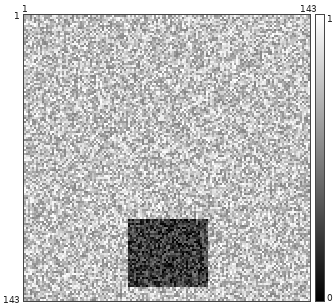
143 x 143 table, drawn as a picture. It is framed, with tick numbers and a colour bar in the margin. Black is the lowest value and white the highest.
Odd patch: lower, in the bottom middle. Average level on the scale: 70%. Histogram: skewed, a long tail of low values. Ninth with the lowest average: bottom middle.
